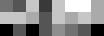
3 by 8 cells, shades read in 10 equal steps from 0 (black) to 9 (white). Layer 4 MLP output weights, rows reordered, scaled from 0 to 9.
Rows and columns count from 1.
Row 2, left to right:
7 7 6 3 7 6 7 6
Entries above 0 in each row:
8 8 5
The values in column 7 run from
3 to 9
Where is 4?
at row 1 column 1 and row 3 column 6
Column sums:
11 13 13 8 19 19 19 12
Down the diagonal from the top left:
4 7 0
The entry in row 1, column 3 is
7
